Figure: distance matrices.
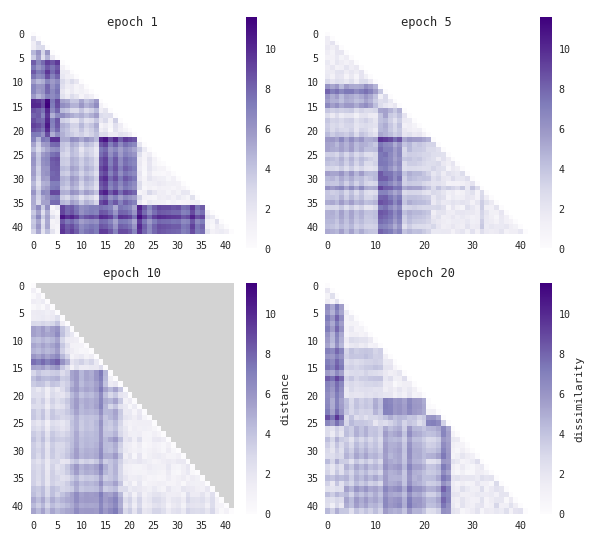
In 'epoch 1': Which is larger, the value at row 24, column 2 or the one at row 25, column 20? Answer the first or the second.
the second
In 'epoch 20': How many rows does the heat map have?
42
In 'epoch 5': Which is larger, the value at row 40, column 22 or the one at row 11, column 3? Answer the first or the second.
the second
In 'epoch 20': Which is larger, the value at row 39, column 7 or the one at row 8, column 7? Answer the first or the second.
the first
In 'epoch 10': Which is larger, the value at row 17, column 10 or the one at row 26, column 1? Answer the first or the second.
the first
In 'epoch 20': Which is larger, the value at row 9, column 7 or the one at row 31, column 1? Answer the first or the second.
the second
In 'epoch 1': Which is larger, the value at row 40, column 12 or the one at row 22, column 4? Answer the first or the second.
the second
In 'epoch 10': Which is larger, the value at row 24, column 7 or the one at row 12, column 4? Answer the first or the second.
the second
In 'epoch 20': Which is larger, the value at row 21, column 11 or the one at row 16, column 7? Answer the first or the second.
the first
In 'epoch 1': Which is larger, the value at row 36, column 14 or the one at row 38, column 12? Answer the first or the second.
the second
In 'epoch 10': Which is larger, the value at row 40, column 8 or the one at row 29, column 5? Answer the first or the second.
the first
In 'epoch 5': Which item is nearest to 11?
13
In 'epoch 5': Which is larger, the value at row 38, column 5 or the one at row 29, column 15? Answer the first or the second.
the second
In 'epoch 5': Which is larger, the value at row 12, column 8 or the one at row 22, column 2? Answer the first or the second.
the first
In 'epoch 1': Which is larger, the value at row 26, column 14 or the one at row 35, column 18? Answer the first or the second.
the first
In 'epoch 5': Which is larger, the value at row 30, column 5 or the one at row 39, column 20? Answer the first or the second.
the first
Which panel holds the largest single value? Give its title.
epoch 1
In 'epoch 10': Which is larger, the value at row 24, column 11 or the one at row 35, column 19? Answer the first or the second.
the first
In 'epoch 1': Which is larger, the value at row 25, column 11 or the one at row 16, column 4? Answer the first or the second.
the second
